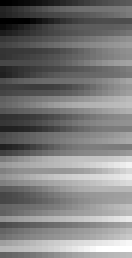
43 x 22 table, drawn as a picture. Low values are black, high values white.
The ninth with the lowest average is the top left. The field climbs toward the bottom right. The histogram is bell-shaped. The ninth with the highest average is the bottom right. No lone cell stands out from its neighbours. The grain runs across in streaks.
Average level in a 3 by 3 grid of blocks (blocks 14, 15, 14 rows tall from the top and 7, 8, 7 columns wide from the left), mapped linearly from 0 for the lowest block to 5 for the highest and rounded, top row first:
012
134
345
